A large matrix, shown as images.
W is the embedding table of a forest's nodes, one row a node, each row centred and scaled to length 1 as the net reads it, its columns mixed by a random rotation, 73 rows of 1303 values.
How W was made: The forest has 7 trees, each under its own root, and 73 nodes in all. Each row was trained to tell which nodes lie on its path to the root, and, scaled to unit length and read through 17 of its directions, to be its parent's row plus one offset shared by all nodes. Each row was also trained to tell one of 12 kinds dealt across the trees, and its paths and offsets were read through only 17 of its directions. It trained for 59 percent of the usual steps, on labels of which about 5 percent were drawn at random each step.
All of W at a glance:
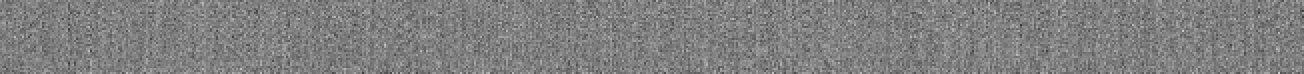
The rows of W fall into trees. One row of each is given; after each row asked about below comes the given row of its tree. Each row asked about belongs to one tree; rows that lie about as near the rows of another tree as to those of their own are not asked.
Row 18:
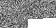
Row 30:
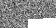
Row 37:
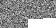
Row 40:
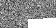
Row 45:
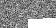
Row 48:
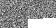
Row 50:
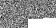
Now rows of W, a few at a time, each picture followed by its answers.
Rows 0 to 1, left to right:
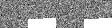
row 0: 40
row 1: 50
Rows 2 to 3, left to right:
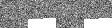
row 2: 40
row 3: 45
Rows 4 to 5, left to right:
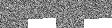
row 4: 40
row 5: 37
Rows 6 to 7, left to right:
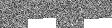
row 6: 30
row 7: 37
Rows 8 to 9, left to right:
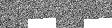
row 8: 40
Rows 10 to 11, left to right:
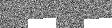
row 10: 40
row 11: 50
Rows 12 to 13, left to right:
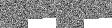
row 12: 50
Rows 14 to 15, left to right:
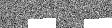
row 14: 45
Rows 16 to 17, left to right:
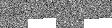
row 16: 30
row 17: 37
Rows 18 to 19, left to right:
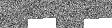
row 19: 40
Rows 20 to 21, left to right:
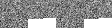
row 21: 50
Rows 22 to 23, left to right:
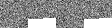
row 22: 50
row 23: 40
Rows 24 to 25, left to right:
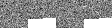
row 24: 50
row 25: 40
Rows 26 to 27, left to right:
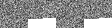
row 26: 50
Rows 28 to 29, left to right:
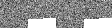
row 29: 40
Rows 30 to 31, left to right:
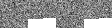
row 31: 45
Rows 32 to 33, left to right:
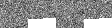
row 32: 50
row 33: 48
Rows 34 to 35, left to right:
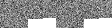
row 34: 37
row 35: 50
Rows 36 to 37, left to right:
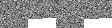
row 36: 37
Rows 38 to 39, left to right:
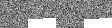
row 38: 30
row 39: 50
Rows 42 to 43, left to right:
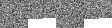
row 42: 30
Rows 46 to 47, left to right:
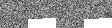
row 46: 18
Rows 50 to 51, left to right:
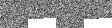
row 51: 50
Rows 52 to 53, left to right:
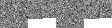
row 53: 30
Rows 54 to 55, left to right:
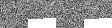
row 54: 50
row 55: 30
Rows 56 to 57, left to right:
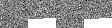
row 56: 18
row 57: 37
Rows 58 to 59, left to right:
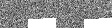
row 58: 30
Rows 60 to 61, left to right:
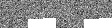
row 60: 45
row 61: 48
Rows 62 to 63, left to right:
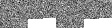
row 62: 40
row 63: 30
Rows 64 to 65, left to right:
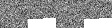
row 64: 48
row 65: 30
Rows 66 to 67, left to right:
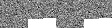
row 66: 30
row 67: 37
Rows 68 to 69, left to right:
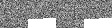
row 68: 40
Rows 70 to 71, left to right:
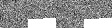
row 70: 18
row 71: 40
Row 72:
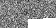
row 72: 48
